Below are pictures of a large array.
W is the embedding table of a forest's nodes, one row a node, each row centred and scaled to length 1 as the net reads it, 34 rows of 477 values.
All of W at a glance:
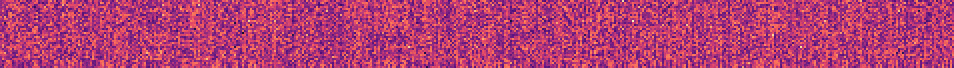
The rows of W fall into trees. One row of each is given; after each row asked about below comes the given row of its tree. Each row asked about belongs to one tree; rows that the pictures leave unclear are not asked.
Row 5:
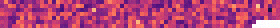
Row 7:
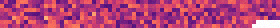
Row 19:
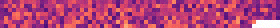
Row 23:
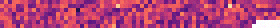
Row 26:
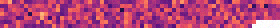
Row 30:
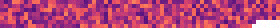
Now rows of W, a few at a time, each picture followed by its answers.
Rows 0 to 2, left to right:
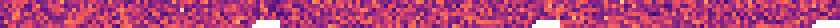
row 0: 19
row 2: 7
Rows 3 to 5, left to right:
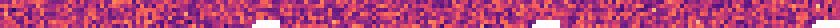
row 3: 23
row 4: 5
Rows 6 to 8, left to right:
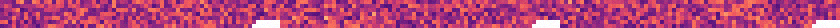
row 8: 30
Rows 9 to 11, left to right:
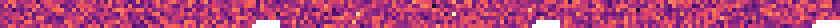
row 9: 19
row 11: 23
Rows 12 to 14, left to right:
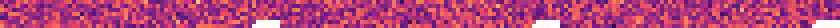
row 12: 7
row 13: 30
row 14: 19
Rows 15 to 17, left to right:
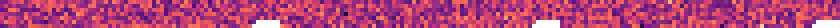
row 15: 30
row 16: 26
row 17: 5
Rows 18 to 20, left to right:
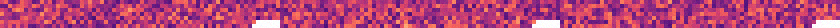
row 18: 26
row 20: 5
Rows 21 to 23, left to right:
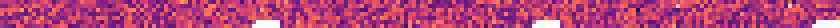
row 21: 26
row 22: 5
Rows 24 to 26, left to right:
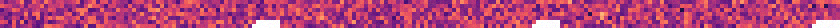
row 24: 30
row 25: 26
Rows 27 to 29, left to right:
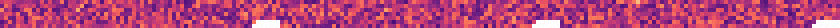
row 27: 5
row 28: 26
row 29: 5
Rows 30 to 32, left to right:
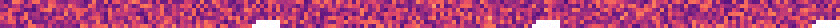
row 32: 30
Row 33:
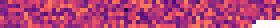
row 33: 30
